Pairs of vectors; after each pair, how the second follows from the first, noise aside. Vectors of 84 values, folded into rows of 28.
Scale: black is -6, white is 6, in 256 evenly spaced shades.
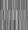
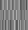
sign-scrambled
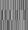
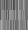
shuffled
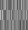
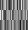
scaled up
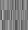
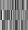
scaled up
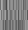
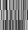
scaled up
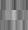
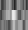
scaled up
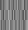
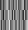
scaled up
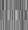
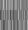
shuffled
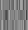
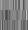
sign-scrambled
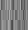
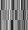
scaled up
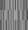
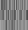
sign-scrambled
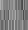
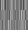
shuffled
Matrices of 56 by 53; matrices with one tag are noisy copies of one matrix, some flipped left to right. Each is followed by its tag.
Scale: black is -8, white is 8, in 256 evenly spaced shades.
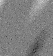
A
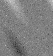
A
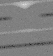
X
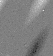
A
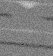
X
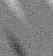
A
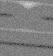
X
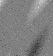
A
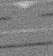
X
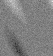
A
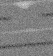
X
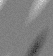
A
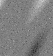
A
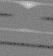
X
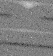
X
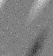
A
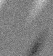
A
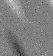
A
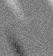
A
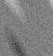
A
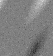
A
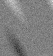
A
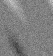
A
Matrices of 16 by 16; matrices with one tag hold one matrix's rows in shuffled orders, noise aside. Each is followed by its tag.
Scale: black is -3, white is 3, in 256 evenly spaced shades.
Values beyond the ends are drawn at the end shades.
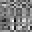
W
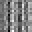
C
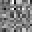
W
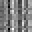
C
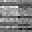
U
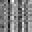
C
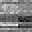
U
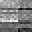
U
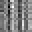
C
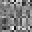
W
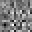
W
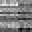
U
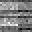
U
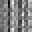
C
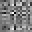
W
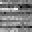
U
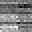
U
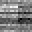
U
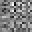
W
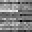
U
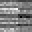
U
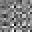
W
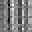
C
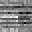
U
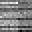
U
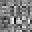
W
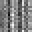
C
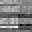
U
